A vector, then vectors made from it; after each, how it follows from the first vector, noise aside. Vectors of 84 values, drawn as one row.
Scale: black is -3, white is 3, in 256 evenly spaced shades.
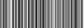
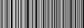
sign-scrambled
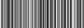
reversed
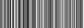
sign-scrambled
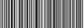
sign-scrambled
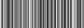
reversed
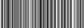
reversed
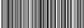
reversed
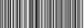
sign-scrambled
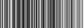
sign-scrambled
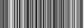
sign-scrambled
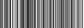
sign-scrambled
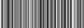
reversed
